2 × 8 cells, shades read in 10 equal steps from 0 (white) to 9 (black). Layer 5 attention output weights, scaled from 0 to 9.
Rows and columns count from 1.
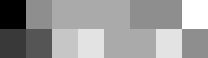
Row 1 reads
9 4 3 3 3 4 4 0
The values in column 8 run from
0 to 4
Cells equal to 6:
1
